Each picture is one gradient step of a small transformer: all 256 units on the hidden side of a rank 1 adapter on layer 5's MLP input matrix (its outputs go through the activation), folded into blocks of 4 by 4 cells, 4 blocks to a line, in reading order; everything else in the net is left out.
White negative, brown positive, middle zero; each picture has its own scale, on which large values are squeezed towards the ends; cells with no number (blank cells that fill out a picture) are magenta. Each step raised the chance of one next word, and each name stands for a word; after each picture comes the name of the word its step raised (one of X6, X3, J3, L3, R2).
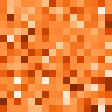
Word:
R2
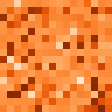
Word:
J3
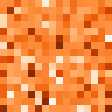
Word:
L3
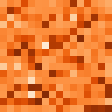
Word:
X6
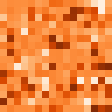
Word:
L3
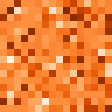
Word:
R2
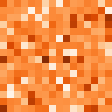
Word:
R2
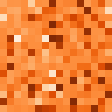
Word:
L3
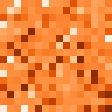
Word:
J3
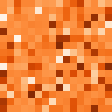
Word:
L3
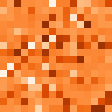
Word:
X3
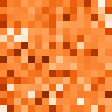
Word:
X6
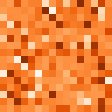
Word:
X3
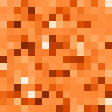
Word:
X6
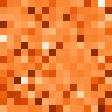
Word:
X6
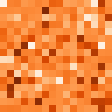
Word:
X3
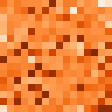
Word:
X6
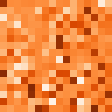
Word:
L3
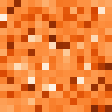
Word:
L3
